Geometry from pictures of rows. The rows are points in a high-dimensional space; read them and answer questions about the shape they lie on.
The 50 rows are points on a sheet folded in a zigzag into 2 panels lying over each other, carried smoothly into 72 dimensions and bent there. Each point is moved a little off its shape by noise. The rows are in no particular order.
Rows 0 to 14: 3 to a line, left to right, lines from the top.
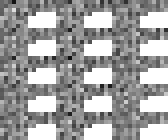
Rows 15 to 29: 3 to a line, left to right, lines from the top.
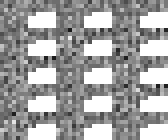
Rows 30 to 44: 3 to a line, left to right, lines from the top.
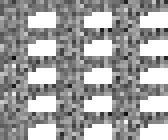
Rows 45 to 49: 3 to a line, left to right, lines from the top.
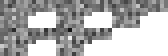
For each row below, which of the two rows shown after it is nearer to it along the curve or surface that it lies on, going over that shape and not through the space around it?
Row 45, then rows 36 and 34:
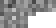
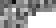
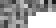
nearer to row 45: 36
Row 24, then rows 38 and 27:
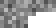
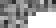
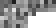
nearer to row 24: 27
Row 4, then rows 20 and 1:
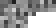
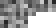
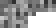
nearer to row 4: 1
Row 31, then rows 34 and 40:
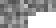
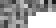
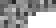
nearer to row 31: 34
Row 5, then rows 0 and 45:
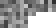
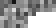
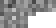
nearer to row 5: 0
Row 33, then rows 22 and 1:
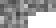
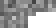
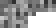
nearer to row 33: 1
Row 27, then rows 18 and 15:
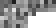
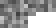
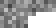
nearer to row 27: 18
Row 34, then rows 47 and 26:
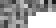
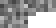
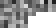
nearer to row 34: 26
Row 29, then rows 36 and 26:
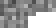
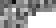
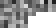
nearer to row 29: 36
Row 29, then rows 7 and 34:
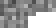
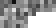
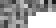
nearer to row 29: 7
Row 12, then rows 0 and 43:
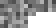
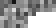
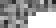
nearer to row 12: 43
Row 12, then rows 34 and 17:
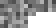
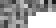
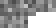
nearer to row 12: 34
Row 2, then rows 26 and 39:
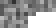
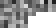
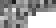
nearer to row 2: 39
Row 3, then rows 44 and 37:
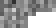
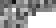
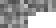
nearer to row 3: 44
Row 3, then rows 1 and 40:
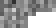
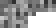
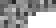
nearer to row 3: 40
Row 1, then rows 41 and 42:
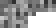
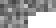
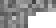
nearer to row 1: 41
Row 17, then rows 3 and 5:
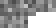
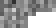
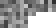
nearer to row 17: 3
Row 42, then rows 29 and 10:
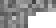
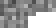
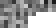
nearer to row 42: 29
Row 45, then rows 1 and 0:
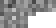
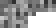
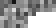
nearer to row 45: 0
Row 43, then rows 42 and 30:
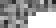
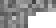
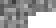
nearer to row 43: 30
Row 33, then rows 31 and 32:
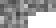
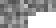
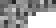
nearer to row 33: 31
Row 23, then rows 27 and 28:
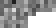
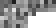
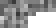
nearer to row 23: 27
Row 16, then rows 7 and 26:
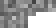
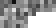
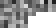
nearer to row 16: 7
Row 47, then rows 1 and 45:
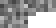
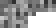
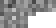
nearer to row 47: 45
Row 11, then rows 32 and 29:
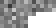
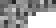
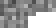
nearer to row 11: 29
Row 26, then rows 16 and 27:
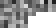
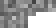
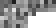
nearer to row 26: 27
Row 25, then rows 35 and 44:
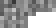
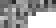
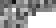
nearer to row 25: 44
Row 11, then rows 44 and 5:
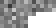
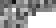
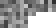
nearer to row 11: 44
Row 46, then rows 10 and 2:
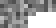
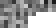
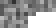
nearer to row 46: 10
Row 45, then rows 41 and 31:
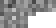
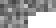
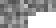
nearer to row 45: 41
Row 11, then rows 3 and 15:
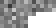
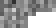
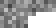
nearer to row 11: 3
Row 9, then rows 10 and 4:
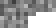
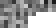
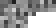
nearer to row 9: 4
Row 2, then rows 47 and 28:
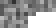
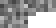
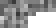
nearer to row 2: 47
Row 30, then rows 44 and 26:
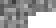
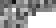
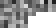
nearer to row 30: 44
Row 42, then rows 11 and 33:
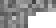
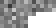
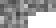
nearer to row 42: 11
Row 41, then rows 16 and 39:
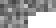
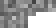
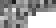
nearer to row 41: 16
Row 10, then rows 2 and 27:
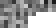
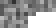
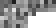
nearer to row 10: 27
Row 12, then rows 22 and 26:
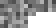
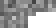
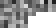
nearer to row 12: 26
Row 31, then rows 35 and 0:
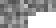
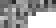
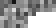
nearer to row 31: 35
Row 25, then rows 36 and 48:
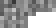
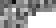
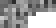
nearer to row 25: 36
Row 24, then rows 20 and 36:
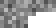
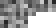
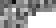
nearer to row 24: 36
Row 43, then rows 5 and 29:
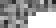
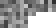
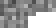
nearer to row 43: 5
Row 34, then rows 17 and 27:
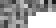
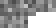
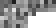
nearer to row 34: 27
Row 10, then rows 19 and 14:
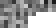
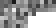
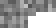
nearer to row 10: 19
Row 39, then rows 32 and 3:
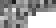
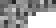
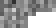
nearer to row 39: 32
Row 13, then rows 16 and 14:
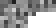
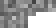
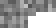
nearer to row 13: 16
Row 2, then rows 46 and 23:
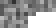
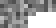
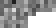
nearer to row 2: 23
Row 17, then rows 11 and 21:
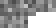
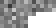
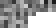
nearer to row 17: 11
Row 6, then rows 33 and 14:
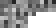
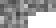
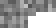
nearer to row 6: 33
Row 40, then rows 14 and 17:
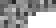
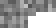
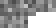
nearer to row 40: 17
